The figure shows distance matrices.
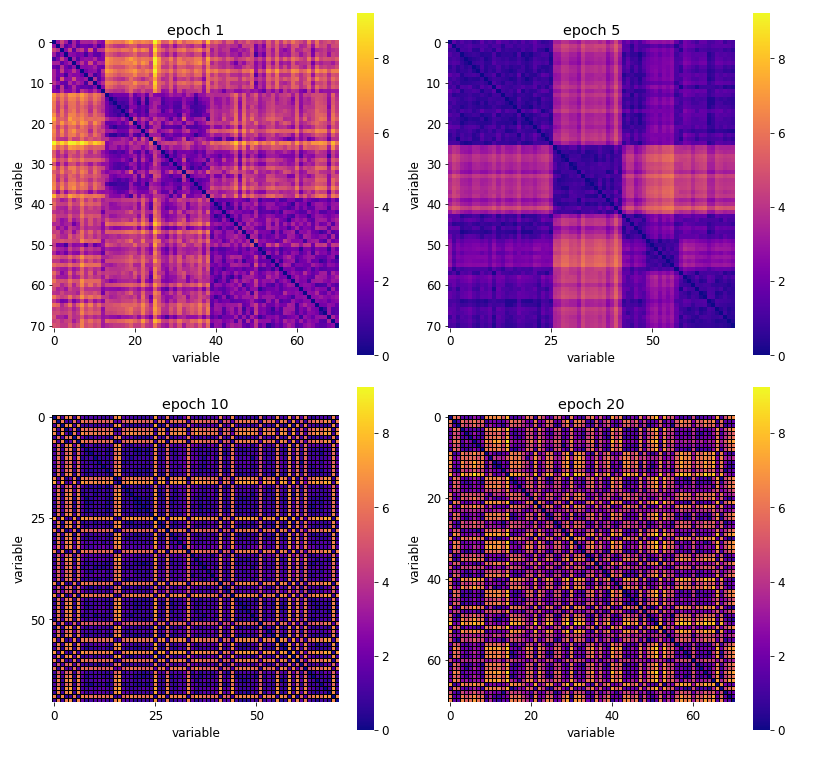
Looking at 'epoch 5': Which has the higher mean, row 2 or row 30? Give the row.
30
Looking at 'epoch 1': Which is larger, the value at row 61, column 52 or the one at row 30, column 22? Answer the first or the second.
the second
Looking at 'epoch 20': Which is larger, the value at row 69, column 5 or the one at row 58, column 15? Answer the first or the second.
the first
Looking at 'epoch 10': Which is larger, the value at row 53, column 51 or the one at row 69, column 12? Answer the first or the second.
the second
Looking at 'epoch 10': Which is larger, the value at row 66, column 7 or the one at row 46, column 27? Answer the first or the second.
the first
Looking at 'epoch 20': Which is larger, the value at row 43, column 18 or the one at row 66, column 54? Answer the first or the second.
the second
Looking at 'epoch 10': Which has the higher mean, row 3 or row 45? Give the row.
3
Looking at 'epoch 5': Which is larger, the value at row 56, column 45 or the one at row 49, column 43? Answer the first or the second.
the second
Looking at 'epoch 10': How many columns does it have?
71
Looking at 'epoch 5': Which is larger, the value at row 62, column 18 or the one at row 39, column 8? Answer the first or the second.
the second
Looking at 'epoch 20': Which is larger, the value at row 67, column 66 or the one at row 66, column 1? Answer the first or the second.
the first
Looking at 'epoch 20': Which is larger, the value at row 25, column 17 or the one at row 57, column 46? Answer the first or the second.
the first
